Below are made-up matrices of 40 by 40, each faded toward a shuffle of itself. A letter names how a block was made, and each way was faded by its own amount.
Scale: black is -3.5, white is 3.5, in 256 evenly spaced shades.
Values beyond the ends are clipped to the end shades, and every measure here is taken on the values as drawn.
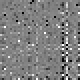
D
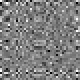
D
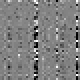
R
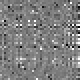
D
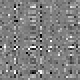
D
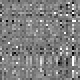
D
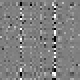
R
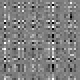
R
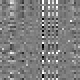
R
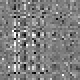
D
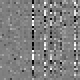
R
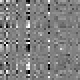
R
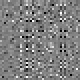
D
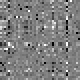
D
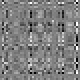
R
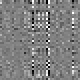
R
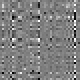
R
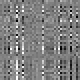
R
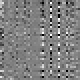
R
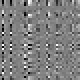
R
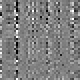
R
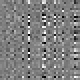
R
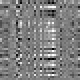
R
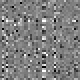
D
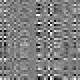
R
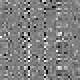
D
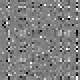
D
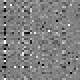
D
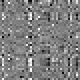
D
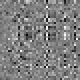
D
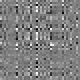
R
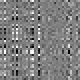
R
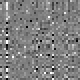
D
